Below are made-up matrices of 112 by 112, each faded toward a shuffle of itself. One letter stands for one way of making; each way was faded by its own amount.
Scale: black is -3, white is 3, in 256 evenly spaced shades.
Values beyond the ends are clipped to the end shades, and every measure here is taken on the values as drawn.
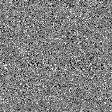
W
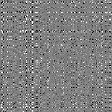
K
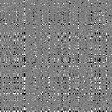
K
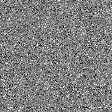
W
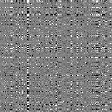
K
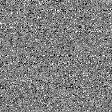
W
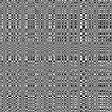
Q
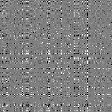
K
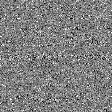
W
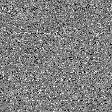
W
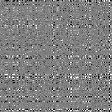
K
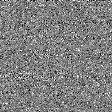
W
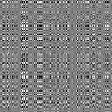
Q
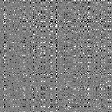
K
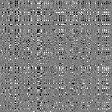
K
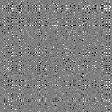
K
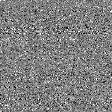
W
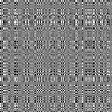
Q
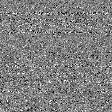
W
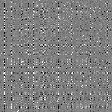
K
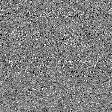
W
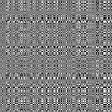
Q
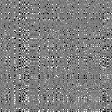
K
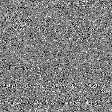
W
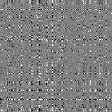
K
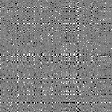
K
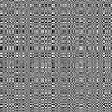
Q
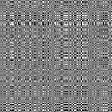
Q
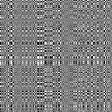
Q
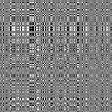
Q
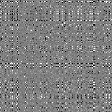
K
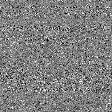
W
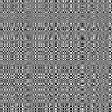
Q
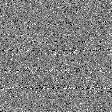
W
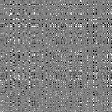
K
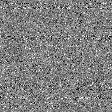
W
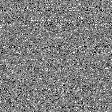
W
